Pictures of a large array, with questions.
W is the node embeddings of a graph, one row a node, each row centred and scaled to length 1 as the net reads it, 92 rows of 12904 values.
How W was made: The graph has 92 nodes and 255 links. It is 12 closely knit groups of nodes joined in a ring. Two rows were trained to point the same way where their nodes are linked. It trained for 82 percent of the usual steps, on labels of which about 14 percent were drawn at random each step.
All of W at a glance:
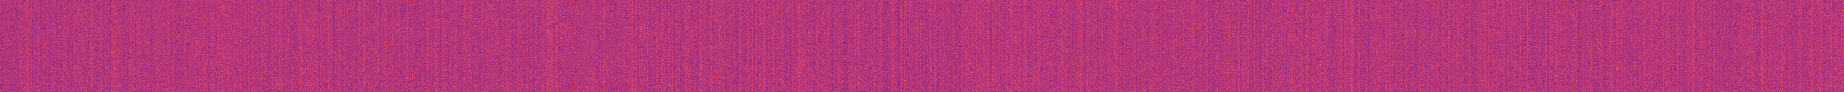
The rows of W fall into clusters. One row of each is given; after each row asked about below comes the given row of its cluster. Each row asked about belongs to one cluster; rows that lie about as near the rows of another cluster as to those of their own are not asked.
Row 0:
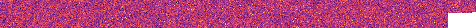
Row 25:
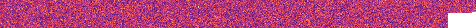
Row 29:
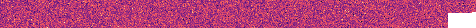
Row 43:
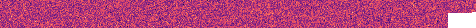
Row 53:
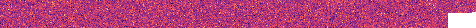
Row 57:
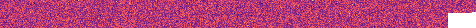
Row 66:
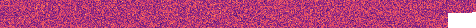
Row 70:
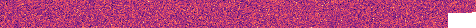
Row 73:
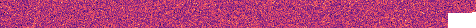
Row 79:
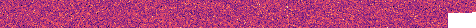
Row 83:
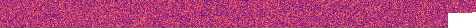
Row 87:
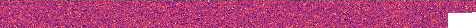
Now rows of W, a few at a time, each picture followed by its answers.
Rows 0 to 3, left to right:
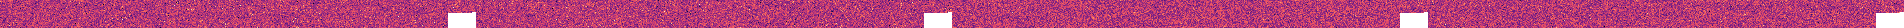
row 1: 83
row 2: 43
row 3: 73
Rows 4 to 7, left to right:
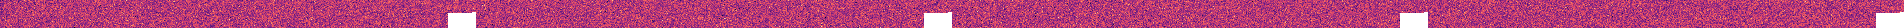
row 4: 25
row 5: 57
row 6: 66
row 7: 73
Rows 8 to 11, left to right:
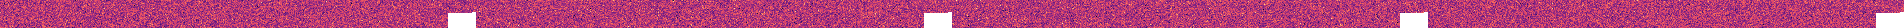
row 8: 66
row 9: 87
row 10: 73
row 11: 73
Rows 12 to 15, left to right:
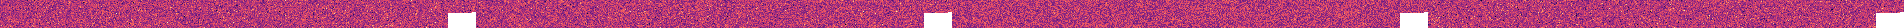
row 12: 29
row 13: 29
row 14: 87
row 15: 0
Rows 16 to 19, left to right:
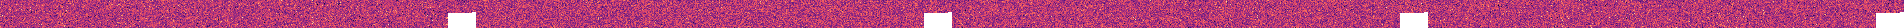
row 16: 66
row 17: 0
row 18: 25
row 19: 70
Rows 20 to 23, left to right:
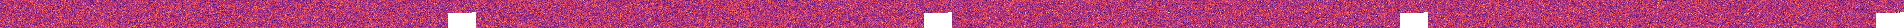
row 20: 53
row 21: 43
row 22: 87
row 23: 83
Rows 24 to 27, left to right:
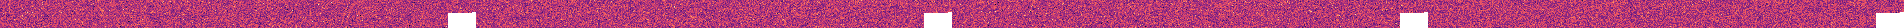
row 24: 83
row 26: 70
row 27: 53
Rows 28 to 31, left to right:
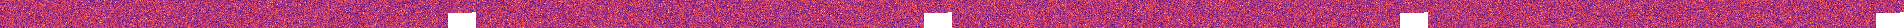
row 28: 53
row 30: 83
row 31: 79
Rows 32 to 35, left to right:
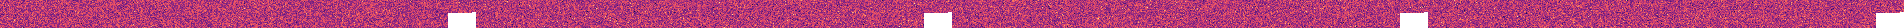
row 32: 83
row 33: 79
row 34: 87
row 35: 73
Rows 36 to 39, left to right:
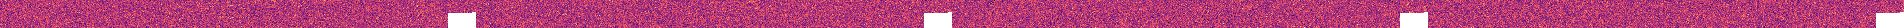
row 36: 79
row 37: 87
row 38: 0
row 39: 53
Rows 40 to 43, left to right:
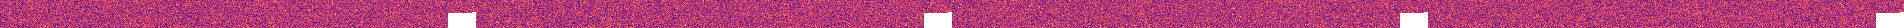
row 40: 87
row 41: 57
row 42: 53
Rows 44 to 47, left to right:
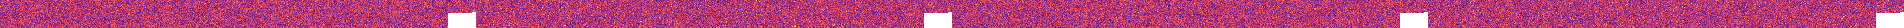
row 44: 87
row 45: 0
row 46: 57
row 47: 0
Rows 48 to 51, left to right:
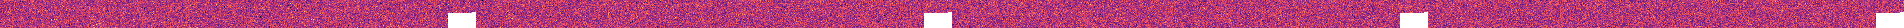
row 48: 53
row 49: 29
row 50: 25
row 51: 57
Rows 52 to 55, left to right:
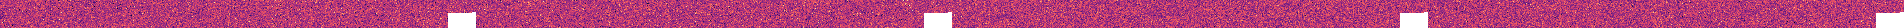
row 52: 66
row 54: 43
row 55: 29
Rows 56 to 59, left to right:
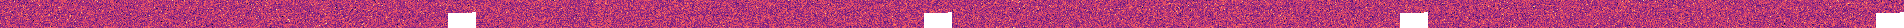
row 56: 73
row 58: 73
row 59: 70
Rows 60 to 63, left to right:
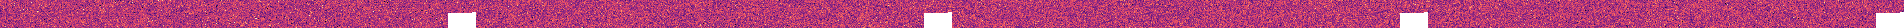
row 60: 83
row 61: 29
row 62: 43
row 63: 70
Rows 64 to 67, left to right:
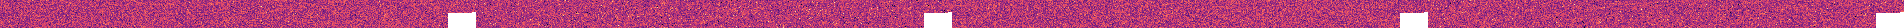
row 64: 29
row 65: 43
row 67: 79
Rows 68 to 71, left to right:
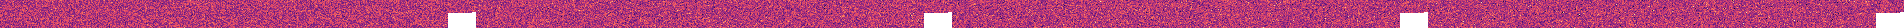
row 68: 79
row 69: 79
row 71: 0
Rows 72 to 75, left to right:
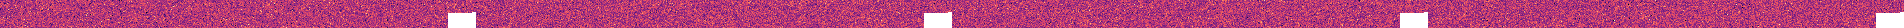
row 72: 70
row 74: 25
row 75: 66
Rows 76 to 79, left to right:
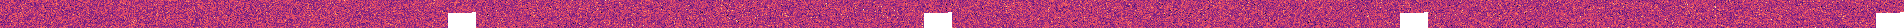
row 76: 57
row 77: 0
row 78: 83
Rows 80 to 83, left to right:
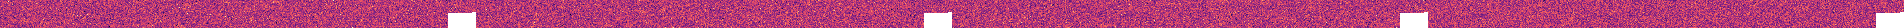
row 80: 87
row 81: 66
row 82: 73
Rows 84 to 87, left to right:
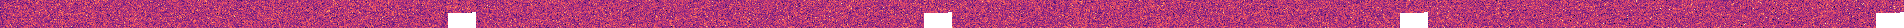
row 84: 25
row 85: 25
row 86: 57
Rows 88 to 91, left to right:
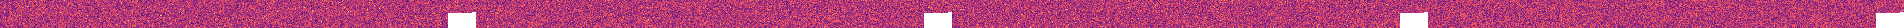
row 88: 25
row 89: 79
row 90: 73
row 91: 29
